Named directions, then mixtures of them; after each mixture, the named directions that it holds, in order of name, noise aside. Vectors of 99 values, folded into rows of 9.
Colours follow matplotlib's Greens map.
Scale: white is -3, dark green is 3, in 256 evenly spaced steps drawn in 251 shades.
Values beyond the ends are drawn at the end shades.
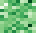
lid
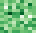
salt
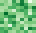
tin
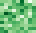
salt, tin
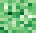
salt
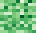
lid, salt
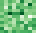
salt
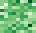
lid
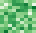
lid, tin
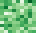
salt, tin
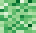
lid, salt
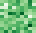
lid, salt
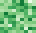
tin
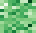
lid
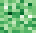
salt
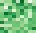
salt, tin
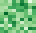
tin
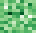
salt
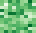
lid, salt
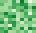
tin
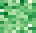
lid, tin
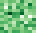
salt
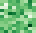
lid, salt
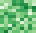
lid, tin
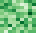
lid, tin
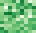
salt, tin
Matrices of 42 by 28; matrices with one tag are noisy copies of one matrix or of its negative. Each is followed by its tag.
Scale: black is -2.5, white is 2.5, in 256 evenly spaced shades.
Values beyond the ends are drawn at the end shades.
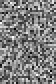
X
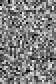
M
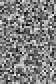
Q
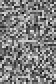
X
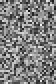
Q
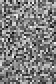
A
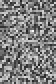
X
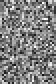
M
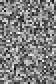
Q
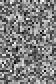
Q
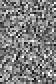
X
